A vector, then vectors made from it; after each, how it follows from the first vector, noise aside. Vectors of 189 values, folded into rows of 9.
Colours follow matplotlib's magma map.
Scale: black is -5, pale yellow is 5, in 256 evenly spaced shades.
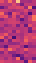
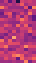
negated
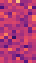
copied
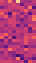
copied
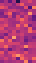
negated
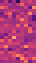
negated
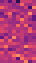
negated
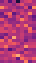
negated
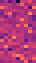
negated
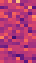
copied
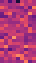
negated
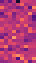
negated
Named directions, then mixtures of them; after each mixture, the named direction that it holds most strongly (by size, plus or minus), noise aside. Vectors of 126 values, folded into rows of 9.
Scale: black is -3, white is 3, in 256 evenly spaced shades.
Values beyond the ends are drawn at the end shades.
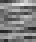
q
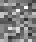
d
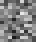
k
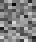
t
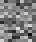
k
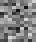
d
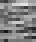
q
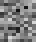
d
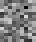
t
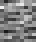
q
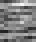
q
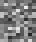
d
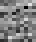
d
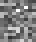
d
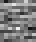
q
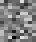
k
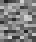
k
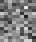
t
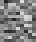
k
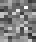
d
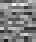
q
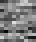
q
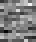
q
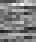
q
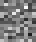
d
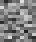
k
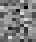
d
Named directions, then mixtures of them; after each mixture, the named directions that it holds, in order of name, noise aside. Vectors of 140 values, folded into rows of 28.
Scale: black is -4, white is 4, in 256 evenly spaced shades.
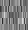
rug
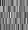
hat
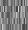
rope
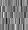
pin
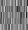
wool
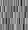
pin, rope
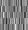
pin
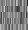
wool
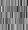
pin, wool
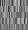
hat, rug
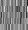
wool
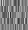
hat, rug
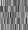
hat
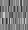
pin, rug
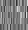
wool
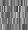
rope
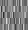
pin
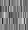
rug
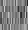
rope, wool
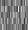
hat, rope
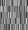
hat, wool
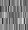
rug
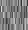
pin, wool
